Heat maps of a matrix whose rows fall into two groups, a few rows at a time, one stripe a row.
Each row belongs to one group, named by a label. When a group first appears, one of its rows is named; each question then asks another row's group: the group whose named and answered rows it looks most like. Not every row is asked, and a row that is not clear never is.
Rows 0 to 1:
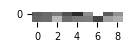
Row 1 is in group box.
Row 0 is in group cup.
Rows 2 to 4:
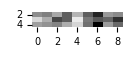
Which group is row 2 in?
box
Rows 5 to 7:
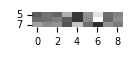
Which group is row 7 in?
box
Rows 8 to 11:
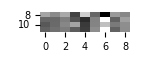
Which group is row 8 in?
box
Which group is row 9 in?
cup
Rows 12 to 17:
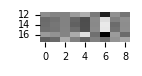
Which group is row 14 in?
cup
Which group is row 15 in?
cup
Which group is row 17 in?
box
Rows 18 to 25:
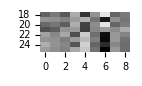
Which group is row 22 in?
box
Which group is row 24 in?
box
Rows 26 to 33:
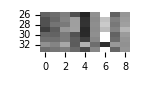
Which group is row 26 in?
cup
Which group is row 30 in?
cup
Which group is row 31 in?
cup
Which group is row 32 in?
box
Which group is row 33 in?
cup
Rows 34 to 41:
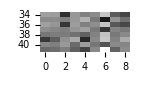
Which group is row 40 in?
box
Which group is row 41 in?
cup
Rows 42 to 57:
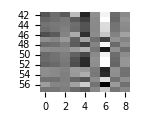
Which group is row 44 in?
cup
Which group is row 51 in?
cup
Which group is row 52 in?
cup
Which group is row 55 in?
cup
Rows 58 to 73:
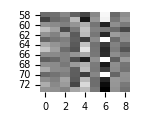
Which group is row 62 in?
box
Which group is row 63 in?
cup
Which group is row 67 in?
cup
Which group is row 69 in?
box
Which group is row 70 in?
cup
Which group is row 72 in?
box
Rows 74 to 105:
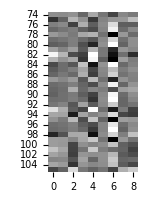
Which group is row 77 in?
cup
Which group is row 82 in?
box
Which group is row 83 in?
box
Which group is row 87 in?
box
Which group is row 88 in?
cup
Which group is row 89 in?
box
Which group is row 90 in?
cup
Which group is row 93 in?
box
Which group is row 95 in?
box
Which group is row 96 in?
cup
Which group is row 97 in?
cup
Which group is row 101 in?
box
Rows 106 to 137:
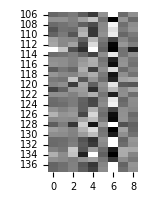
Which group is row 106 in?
cup
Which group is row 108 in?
cup
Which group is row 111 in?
box
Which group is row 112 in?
box
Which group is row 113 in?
box
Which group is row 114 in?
cup
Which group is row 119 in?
box
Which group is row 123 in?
cup
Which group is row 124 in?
cup
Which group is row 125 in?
box
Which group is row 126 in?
box
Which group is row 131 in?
cup
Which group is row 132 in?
cup
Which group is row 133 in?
box
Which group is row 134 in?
box
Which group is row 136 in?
cup
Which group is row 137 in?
cup
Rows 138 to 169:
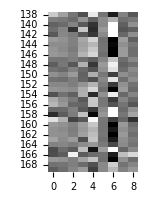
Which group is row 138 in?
box
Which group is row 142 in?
cup
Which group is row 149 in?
cup
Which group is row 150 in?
box
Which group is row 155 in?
box
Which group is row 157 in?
cup
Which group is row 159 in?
box
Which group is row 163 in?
box
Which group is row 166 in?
box
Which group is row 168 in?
cup
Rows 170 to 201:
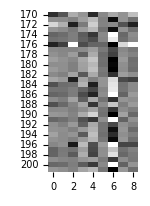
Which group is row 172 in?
box
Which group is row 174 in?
cup
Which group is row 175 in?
cup
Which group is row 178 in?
box
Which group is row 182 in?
box
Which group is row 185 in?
cup
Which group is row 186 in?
cup
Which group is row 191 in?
cup
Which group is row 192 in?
box
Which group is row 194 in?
box
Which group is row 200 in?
cup
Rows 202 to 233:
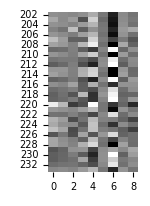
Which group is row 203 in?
box
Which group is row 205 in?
box
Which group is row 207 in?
box
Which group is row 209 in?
cup
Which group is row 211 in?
cup
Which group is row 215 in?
cup
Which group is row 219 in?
cup
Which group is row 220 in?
box
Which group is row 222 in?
cup
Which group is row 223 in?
box
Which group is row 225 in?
box
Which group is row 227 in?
box
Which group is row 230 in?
cup
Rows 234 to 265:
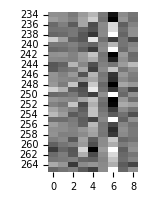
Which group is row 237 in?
cup
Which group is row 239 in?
box
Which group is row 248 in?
box
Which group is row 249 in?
box
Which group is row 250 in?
cup
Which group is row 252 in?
box
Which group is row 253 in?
box
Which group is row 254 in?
box
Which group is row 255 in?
cup
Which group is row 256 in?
box
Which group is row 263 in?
cup
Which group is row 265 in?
cup
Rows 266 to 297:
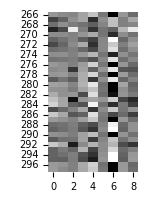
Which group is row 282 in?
box
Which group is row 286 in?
box
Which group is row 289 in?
cup
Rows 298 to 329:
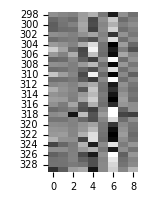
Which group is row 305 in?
box
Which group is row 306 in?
box
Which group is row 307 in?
cup
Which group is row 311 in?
cup
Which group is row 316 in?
box
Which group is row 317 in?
cup
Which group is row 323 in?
box
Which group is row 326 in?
cup
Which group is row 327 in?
cup
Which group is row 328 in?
cup
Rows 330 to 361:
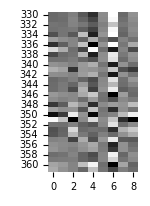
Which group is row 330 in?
cup
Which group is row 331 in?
cup
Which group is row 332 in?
cup
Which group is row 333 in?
cup
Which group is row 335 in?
box
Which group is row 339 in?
cup
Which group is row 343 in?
cup
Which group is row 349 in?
box
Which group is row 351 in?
box
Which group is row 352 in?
cup
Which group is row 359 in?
cup
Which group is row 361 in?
box
